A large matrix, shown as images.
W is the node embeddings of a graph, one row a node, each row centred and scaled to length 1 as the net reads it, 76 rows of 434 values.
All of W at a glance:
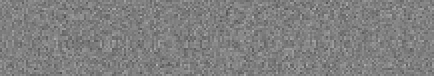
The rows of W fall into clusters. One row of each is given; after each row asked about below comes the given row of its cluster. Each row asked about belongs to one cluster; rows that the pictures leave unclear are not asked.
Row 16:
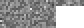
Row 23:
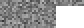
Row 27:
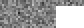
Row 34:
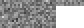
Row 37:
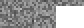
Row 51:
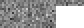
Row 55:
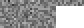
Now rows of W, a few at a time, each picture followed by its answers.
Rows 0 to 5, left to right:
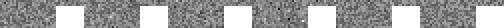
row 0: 27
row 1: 23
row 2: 55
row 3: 51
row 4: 16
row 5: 55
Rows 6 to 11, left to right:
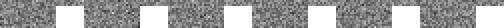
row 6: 27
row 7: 55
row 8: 34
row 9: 34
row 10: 16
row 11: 37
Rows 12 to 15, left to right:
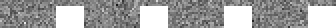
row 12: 37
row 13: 51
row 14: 16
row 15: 16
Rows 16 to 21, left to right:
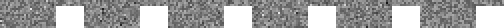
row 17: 27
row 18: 16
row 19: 51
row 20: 34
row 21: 23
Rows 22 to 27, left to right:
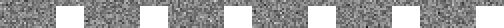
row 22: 37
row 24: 34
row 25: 55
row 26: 55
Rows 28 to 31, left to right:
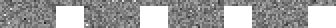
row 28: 23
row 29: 37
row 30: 34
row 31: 16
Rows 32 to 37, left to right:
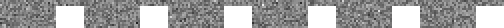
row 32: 16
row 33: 34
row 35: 16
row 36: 55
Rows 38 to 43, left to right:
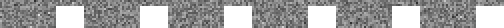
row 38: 55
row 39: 37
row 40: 34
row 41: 34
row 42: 23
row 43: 34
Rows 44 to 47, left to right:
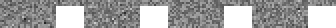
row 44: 23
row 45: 34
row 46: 23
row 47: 34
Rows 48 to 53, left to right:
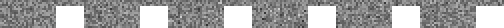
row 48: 37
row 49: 37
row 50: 37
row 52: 16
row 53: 55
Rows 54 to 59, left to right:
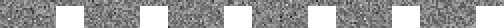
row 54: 37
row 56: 16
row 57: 51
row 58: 34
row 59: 27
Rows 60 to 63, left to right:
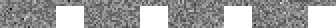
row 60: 23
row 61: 55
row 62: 27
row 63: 37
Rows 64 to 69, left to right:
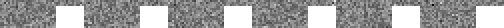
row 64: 27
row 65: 27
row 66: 37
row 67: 27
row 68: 51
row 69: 55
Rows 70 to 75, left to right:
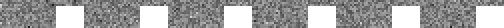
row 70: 23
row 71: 27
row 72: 23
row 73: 51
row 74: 37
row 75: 55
